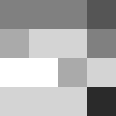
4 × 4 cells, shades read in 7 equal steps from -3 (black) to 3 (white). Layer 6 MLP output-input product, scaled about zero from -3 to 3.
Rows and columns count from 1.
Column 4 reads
-1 0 2 -2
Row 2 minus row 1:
1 2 2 1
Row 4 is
2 2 2 -2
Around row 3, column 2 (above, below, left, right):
2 2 3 1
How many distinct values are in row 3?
3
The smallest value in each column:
0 0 0 -2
